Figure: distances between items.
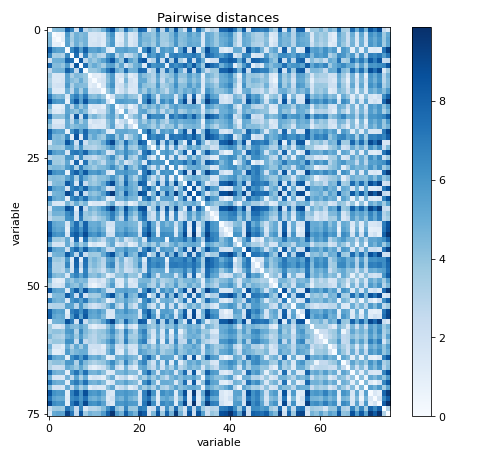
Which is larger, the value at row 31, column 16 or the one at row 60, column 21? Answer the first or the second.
the second
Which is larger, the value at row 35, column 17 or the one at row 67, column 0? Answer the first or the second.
the first
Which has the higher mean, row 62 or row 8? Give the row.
8
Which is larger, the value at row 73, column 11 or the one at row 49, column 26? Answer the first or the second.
the first
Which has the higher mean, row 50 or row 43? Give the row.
43
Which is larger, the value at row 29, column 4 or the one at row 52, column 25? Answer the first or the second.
the first
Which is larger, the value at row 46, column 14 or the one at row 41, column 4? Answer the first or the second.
the first
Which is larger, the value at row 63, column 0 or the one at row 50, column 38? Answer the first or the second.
the second
